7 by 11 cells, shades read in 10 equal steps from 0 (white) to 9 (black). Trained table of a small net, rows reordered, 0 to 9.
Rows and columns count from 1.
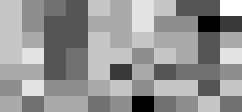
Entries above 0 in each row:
10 11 11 11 11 11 11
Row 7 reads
3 5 3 3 5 4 9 5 4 2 5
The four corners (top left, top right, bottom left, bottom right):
2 0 3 5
